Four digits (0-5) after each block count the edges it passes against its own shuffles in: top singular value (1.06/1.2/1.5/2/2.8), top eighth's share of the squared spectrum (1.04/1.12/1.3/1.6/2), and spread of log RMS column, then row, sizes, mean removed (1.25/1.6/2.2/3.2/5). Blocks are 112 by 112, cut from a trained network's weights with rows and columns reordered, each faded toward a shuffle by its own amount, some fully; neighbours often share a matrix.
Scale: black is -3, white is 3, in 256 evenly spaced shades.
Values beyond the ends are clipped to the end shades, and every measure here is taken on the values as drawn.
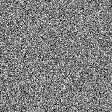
2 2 1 0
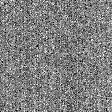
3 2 0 0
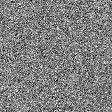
0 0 0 0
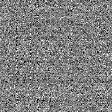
2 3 3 0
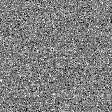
1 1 1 0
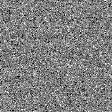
1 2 2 0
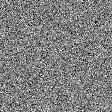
0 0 0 0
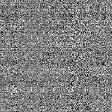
4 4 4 2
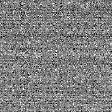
3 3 3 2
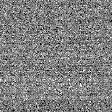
3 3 2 0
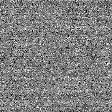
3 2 2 0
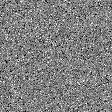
0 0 0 0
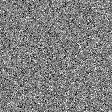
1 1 0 0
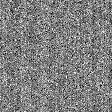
2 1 0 0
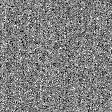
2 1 0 0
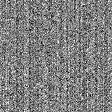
3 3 0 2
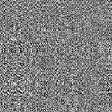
4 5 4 3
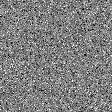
0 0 0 0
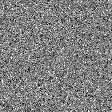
0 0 0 0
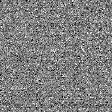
2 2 2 0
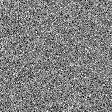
2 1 0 0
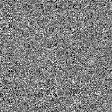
3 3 2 2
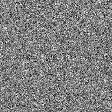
3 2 1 1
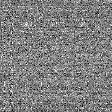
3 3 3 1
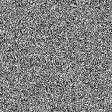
3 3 1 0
